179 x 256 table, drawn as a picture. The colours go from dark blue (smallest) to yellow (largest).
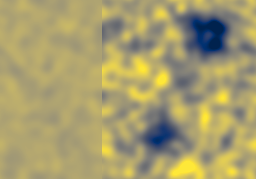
The top right is the ninth with the lowest average. On average the colour sits 70% of the way up the scale. Two dips sink into the field. The left part is calmer, up to a seam about 40% of the way across.
